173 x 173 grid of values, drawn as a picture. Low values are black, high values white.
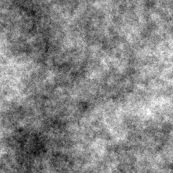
Average level on the scale: 50%. Ninth with the highest average: middle right. Ninth with the lowest average: bottom left. Odd rows or columns: none.
